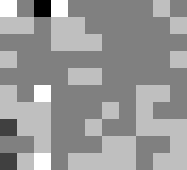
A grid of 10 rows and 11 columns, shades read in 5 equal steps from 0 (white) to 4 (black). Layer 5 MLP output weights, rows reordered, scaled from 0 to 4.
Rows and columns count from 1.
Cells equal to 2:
65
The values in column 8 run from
1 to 2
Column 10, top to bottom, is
1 2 2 2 2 1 2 1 2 1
